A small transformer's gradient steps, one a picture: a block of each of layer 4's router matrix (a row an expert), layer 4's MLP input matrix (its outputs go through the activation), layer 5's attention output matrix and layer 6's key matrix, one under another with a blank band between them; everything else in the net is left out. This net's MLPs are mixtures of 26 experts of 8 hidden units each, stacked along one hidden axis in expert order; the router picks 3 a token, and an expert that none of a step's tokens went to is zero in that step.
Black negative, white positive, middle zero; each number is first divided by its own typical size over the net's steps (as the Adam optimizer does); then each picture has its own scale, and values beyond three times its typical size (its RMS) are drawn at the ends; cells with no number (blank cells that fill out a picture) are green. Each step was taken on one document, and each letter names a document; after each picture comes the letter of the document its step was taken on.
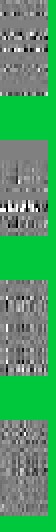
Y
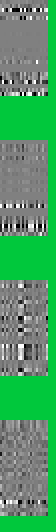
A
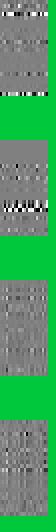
Y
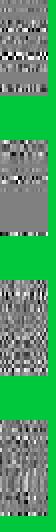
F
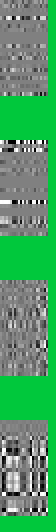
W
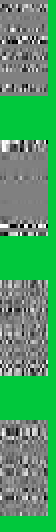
F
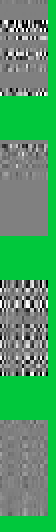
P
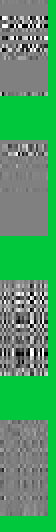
P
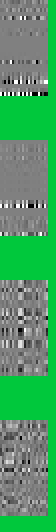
A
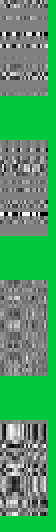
W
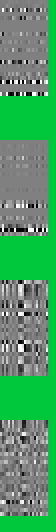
A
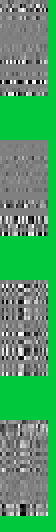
A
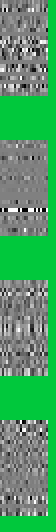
F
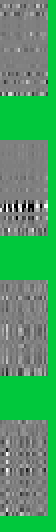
Y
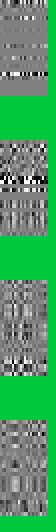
W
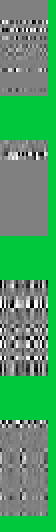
P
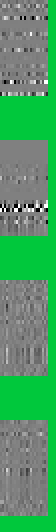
Y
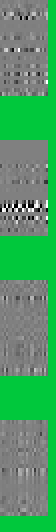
Y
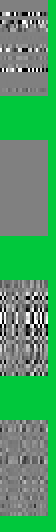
P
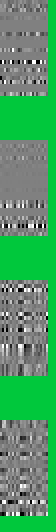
A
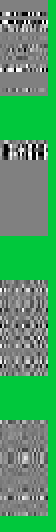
P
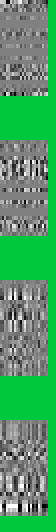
W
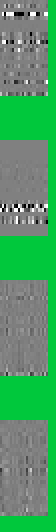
Y
